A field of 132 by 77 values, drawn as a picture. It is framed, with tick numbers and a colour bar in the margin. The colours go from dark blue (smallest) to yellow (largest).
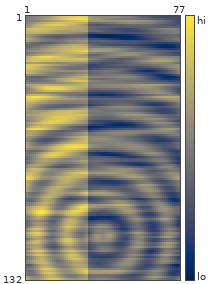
The left part is higher, up to a seam about 40% of the way across. The values follow a bell shape. On average the colour sits 50% of the way up the scale. Rings spread out from the bottom middle.
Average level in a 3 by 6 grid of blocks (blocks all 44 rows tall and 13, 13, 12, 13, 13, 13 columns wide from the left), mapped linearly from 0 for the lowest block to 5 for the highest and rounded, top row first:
552000
452010
542100
